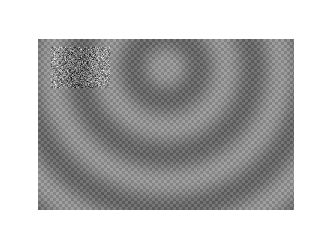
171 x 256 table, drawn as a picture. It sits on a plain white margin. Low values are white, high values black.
In the top left lies a patch that is rougher than the rest. No single row or column stands out from its neighbours. Rings spread out from the top middle. Values change most from cell to cell in the top left. No overall slope runs across the table.
